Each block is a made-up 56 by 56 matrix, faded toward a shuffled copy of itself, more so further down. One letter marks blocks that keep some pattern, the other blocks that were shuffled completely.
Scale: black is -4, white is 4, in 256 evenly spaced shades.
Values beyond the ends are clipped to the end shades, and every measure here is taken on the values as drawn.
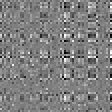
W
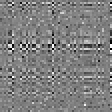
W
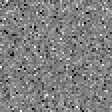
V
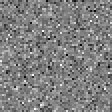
V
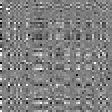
W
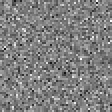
V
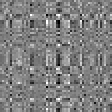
W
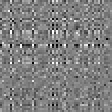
W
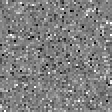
V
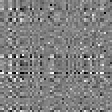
W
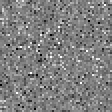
V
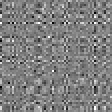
W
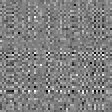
W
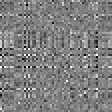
W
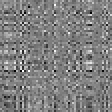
W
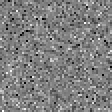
V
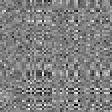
W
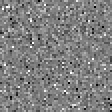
V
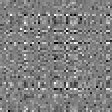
W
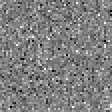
V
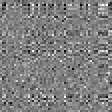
W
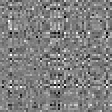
W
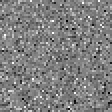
V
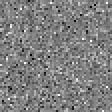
V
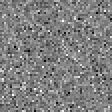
V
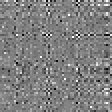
W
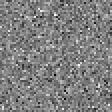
V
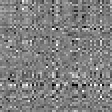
W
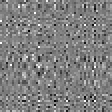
W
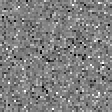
V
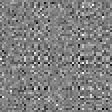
W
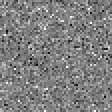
V
